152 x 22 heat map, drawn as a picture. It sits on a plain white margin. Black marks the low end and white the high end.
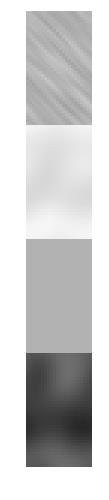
The table splits into 4 rows of 1 panel. Panel 1,1: high, slanting down to the right, faint in contrast. Panel 2,1: very high, smooth, faint in contrast. Panel 3,1: high, flat. Panel 4,1: low, smooth.
